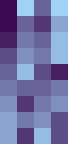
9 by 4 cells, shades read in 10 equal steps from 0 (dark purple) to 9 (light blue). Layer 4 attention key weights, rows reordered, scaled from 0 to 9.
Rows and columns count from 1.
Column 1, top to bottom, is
0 0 1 3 4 5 6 7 7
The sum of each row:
22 13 18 22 16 18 19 21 20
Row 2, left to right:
0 4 2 7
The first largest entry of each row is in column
2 4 4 4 2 1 1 1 3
